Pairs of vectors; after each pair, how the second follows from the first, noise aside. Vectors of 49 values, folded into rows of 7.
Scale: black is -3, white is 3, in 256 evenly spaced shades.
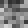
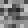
wrapped around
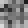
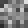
negated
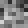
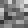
negated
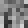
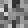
wrapped around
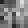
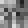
negated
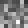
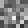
wrapped around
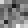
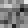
wrapped around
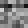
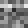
negated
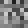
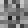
wrapped around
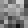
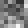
negated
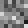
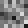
negated
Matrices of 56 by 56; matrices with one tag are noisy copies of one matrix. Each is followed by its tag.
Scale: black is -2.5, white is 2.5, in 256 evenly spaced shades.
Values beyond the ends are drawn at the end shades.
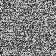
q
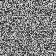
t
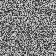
t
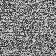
q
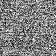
q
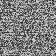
q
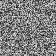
t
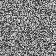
t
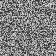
t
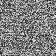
q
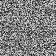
t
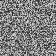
t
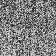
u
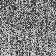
u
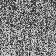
u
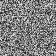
t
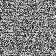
q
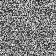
t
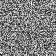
t
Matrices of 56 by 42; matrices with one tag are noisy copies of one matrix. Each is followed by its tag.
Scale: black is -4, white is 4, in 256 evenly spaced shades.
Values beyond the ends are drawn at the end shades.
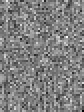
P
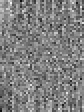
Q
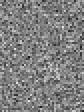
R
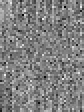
Q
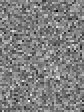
R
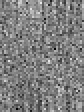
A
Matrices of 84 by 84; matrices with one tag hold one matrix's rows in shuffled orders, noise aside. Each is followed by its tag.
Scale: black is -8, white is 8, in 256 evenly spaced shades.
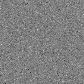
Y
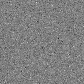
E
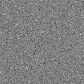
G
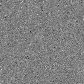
Y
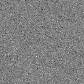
E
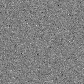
E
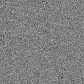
E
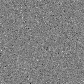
Y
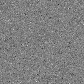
E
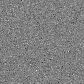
E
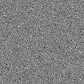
G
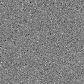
Y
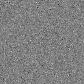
E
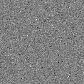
E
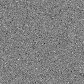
G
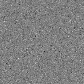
G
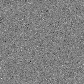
Y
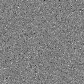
G
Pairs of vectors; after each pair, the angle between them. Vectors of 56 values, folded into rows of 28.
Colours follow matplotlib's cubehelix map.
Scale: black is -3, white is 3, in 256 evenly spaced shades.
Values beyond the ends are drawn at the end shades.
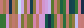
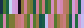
partly opposed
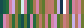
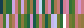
partly aligned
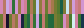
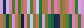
partly aligned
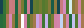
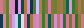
partly aligned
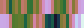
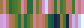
nearly parallel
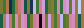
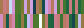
nearly opposite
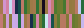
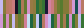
partly aligned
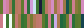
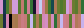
nearly opposite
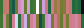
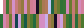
partly opposed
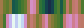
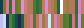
partly opposed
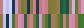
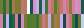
partly opposed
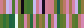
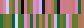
nearly parallel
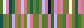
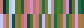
nearly opposite
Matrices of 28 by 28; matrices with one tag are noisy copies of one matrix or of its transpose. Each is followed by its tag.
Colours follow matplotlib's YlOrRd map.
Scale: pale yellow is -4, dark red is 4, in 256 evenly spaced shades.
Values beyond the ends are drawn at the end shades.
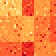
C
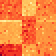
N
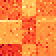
N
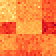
C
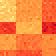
C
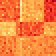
N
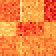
N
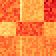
N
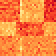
N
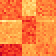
N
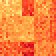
C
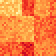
C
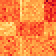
N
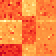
N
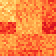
C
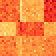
N
